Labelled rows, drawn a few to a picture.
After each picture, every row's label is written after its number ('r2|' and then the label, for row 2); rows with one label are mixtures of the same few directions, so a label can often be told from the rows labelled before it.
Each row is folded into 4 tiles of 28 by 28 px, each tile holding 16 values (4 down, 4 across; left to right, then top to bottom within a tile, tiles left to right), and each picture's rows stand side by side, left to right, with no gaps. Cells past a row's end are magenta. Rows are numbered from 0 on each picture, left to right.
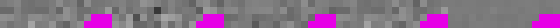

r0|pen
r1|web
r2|pen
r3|pen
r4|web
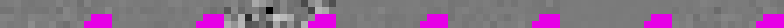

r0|pen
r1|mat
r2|web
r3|web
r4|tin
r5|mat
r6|web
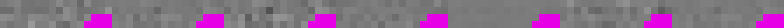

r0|pen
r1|web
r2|web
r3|tin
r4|mat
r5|mat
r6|web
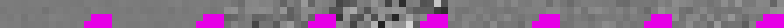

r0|web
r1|mat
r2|pen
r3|tin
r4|tin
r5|mat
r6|tin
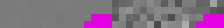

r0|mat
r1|tin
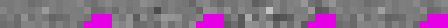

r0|web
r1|web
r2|web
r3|web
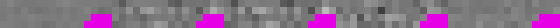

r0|mat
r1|mat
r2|mat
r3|web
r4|pen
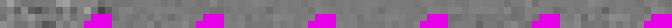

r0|mat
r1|tin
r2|web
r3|web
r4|pen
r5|web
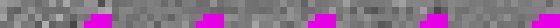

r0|tin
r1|tin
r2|pen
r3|mat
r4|tin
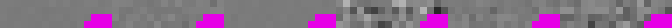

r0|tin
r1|tin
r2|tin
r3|mat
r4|web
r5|pen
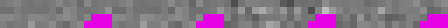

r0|pen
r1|pen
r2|mat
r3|web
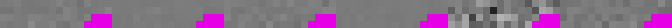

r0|pen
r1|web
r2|tin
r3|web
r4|web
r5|tin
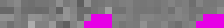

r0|pen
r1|pen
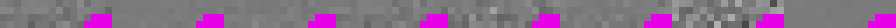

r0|pen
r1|pen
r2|pen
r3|pen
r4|web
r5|tin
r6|tin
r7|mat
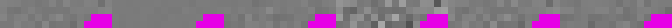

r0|tin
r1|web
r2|web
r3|tin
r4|tin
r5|pen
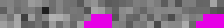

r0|web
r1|tin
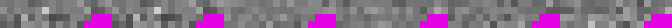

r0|web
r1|web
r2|tin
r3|mat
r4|tin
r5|pen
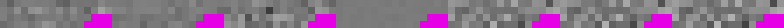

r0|mat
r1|pen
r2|web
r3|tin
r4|tin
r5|tin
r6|tin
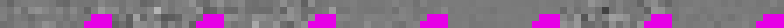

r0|mat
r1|web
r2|pen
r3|pen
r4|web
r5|web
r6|tin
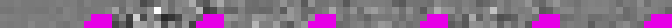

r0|pen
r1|web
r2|pen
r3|mat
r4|web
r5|pen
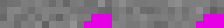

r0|tin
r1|mat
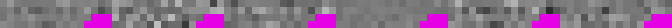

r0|mat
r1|tin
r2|mat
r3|tin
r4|mat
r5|web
